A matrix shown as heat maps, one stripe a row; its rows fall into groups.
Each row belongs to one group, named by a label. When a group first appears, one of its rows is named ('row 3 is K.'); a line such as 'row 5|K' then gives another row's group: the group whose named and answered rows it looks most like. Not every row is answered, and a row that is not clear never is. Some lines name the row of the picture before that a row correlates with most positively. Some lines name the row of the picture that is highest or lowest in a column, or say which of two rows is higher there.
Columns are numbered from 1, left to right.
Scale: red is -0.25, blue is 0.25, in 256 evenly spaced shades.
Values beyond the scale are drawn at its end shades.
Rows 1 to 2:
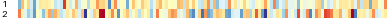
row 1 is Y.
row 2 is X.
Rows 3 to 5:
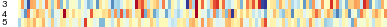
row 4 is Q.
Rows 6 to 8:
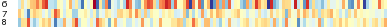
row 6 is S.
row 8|Y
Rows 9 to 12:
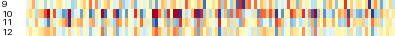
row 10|S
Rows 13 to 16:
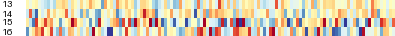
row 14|Y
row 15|Q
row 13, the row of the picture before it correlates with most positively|11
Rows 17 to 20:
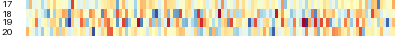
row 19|Y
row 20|X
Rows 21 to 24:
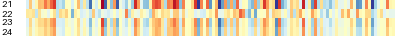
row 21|S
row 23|S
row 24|S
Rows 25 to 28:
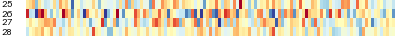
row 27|S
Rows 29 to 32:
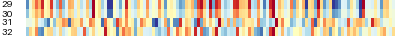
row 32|Y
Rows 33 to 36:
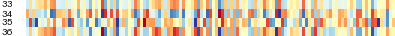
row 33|S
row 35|Y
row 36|S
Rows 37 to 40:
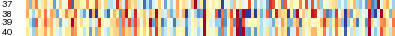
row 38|Q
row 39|Q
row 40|Q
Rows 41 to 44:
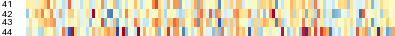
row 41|S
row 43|S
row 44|Y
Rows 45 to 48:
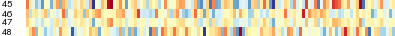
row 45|X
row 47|X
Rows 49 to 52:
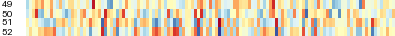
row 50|Y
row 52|S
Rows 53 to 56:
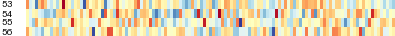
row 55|Q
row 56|X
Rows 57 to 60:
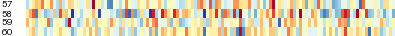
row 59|S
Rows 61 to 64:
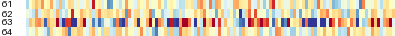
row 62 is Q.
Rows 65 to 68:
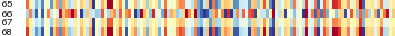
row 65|X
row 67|X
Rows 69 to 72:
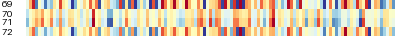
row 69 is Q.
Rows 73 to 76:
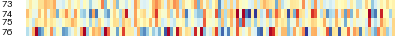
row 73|S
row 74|Q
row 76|Y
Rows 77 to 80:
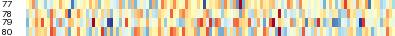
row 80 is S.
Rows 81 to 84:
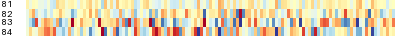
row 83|Q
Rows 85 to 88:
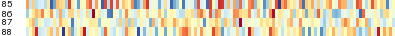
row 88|Y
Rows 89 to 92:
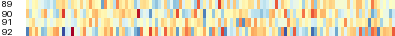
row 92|Y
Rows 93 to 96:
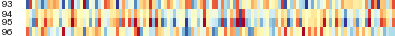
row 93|Y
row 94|Q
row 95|Q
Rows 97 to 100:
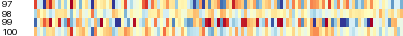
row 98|Y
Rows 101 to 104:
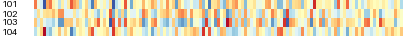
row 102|S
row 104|Y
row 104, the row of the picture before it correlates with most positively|98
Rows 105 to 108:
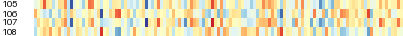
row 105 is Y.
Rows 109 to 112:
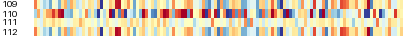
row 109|X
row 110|S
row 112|X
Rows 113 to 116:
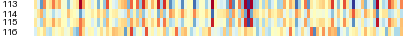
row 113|Q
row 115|Q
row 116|Y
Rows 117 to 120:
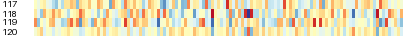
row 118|Q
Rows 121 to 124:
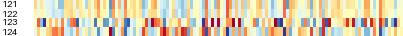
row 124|S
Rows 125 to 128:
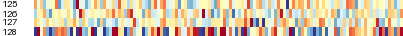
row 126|Y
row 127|Q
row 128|Y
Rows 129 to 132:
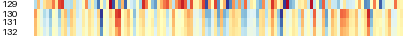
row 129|S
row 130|X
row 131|X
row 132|X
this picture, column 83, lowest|129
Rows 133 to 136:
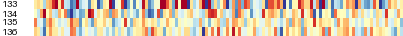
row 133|S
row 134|Y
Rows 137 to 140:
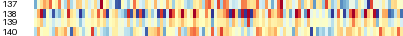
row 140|Y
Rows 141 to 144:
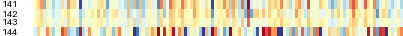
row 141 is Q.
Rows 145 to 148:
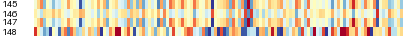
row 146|Q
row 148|X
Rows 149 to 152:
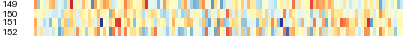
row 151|X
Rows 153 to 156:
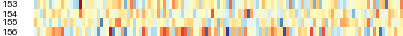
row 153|Y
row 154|Q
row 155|X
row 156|S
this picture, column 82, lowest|156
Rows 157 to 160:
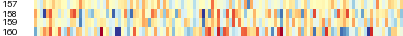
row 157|Q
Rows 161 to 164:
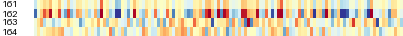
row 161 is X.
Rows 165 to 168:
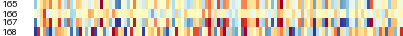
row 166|Y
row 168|Y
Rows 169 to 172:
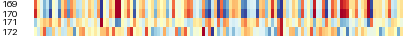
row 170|X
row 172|Y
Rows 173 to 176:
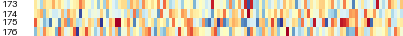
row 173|Q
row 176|S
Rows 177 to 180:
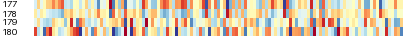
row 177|S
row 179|Y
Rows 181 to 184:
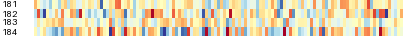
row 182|Y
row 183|S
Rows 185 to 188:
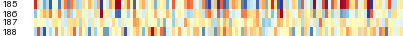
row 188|Y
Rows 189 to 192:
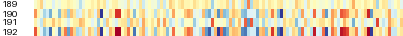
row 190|X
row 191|Q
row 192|X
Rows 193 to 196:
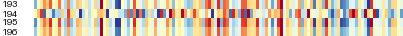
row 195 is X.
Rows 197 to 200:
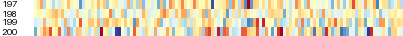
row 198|S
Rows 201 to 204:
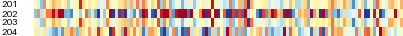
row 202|S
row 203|Q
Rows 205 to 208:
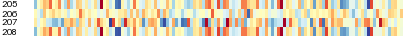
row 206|Q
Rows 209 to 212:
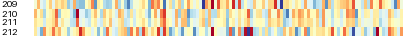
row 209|Y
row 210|S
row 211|S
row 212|Q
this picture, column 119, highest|209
